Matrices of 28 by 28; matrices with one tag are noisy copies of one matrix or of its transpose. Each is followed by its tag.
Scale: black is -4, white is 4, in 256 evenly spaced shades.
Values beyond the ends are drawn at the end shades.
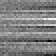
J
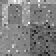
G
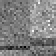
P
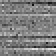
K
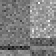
P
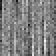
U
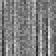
K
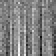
J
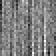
U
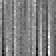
K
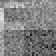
G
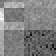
G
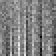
J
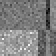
P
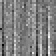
K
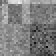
G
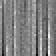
K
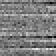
K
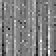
K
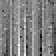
J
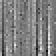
K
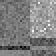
P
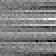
J
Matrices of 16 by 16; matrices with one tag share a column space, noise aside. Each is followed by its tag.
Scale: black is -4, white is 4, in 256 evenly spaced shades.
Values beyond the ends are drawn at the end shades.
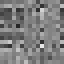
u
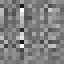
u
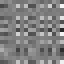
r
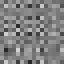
r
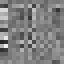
u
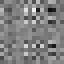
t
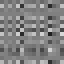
r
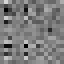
t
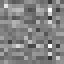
t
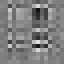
u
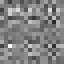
t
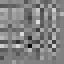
u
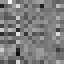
r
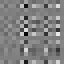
r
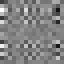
t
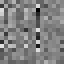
u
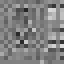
u
